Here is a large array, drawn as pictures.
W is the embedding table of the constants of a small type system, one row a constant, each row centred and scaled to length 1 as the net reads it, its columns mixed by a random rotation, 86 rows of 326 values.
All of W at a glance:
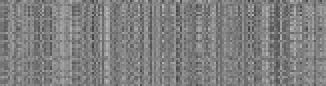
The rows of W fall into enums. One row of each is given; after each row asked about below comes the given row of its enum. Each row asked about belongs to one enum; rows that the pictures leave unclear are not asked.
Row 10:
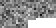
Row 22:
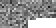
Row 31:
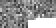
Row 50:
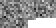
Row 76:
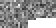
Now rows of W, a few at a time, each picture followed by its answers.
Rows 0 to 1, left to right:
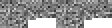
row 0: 22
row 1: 22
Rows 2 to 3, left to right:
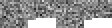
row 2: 50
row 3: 22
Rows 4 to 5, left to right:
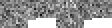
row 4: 10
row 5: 76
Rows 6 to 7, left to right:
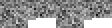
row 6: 10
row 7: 10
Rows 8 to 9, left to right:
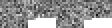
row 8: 31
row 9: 10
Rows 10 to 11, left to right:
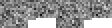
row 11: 50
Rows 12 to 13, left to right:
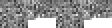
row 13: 31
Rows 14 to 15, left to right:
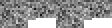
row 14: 10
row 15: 10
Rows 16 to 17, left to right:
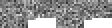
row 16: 31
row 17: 22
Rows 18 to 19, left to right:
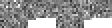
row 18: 76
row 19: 31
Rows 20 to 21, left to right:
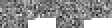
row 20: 31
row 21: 50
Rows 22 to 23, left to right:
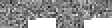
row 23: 31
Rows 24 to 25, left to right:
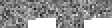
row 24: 10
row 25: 31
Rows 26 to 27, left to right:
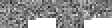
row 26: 22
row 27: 31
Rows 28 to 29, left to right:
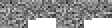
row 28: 22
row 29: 22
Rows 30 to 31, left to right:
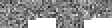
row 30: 22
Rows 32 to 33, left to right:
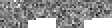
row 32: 76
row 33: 10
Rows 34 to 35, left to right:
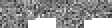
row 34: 31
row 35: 22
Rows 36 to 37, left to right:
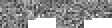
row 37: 22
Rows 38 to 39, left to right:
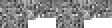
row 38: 31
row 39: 31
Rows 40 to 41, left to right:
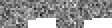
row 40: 10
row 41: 76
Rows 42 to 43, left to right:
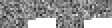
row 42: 50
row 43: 31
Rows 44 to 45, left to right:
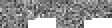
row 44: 31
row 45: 22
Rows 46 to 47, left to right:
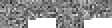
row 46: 22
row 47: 31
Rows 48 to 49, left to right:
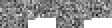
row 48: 31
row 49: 50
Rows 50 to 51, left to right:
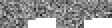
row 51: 22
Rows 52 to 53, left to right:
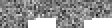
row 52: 31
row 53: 10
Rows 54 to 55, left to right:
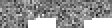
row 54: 31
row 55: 10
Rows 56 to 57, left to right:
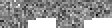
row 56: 76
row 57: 10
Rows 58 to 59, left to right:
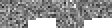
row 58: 22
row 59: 76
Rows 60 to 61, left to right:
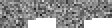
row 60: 50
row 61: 22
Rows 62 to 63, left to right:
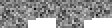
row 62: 10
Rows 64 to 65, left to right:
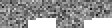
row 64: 22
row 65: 10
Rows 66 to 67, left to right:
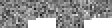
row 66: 10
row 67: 31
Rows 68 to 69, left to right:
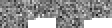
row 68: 31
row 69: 50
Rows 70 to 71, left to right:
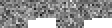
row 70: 10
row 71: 76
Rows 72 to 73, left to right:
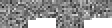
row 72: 22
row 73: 31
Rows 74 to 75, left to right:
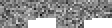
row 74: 10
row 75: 22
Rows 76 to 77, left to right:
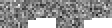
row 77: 50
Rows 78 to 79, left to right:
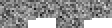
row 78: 10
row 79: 50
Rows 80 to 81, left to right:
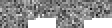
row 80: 31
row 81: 10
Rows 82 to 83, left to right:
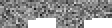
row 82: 10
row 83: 22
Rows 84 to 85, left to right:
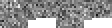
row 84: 76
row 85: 10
